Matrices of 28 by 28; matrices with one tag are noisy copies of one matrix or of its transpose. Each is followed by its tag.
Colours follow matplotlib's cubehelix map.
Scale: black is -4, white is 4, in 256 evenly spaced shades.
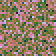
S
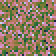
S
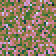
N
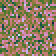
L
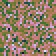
L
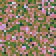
N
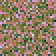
S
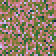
S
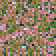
N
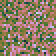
L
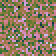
L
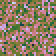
N
